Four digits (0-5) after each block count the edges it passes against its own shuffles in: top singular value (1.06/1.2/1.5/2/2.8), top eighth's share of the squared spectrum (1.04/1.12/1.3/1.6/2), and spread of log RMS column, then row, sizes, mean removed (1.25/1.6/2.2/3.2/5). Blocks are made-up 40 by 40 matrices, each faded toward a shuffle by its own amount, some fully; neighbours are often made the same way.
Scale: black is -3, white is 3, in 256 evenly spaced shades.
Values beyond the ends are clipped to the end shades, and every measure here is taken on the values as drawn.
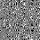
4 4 2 2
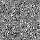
3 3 0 1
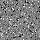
0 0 0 0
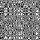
4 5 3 3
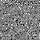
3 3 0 1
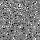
2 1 0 0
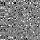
3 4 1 2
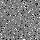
1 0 0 0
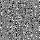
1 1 2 0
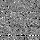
2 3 0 2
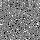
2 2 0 0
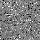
2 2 0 1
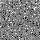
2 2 1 0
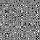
4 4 2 2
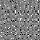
4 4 2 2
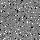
0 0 0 0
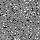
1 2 0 0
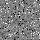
0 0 0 0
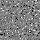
0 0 0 0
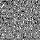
3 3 1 1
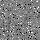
1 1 0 0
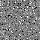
3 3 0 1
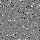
1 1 0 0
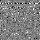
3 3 0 2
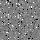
2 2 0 0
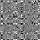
4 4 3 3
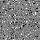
2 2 0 1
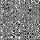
3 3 2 1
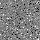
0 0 0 0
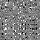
3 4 2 2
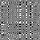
4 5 3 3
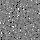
1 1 0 0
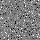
0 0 0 0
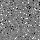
1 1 0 0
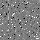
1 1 0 0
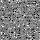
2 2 1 0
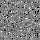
2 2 1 1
